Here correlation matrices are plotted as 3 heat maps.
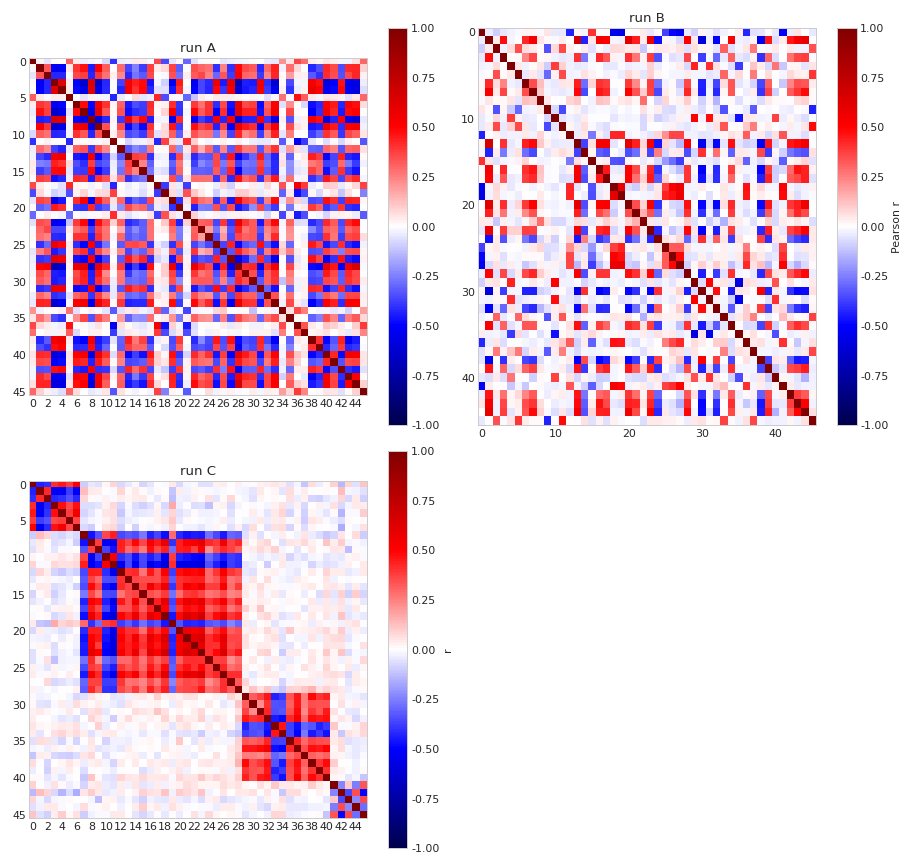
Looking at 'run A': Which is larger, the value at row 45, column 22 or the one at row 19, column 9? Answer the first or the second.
the second
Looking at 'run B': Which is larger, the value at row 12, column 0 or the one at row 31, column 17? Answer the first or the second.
the second
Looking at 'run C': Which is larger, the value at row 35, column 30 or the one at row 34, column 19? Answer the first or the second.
the first
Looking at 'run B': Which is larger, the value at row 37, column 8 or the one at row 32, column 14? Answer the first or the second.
the second
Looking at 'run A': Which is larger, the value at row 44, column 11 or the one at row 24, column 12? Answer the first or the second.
the second
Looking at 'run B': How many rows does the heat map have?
46
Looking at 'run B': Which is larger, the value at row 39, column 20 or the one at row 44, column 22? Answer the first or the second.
the first
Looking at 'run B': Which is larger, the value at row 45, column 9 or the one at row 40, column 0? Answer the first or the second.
the second
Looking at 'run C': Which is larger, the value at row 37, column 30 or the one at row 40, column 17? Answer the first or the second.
the first
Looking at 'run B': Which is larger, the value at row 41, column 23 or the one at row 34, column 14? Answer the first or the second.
the first
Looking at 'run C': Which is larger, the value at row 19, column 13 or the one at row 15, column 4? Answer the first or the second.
the second
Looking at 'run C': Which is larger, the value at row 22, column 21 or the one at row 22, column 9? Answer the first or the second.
the first
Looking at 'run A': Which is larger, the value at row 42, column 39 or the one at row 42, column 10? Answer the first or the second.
the first
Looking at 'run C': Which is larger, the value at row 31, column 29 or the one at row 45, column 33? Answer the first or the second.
the first
